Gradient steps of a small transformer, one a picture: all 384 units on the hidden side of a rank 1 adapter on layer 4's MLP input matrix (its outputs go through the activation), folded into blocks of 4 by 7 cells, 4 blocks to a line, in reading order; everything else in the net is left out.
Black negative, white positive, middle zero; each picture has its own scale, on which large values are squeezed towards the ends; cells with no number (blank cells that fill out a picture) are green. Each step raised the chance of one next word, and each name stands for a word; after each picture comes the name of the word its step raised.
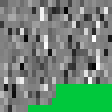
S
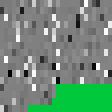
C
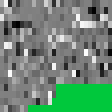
C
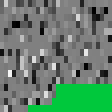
C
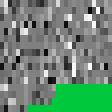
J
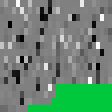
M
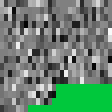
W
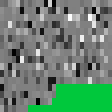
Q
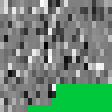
Q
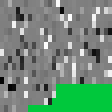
W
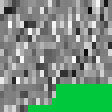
M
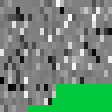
W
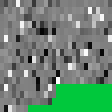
M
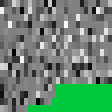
Q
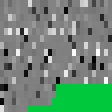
C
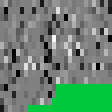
J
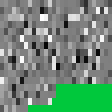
M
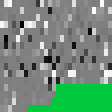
W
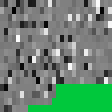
J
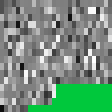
S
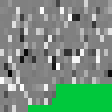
C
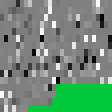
M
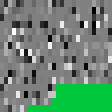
J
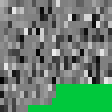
M
